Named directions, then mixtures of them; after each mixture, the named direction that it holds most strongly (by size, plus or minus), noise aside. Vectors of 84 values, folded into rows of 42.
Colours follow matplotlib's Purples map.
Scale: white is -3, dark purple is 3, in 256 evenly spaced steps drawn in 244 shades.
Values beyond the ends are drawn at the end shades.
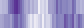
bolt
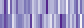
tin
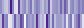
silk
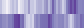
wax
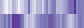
wax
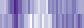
bolt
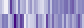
silk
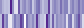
silk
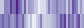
bolt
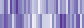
tin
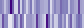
silk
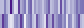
silk
